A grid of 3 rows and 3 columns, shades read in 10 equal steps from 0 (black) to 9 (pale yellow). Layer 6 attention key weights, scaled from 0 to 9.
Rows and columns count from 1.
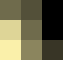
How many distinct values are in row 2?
3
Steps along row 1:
down down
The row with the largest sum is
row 3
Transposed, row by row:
4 8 9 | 3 4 5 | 0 0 2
